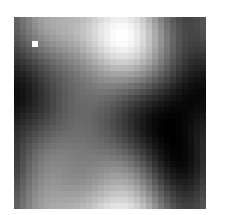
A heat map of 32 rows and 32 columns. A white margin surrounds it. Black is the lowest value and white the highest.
Ninth with the lowest average: middle right. Lone odd cells: 1, higher than its neighbours. Average level on the scale: 40%. Ninth with the highest average: top middle. Stripes: none.
